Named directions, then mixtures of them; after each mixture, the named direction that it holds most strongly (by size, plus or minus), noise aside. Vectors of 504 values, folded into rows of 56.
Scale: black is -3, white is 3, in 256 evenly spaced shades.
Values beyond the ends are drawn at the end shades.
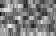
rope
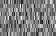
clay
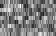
rope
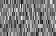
clay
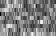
rope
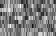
rope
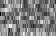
rope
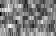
rope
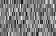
clay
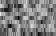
rope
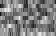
rope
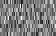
clay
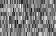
clay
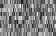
clay
